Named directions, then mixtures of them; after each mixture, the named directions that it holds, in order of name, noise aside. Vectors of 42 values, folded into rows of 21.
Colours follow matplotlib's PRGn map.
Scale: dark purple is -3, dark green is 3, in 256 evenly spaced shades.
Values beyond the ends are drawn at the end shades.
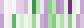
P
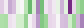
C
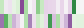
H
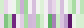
H, P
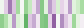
C, H, P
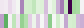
C, H, P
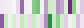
H, P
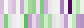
C, H, P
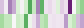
C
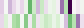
C, P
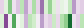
C, H, P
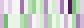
C, H, P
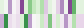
C, H, P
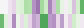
C, P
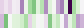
C, H, P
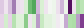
C, P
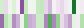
H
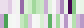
C, H, P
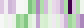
C, P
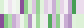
H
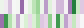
H, P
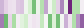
C, H, P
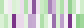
H, P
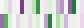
H, P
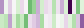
C, P
